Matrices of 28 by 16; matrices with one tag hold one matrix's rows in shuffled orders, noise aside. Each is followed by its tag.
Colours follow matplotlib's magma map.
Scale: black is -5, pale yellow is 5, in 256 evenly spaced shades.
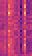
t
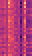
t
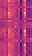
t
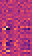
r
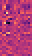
r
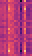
t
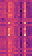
t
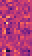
r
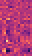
r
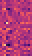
r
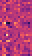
r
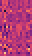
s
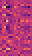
r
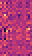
s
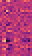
r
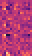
r
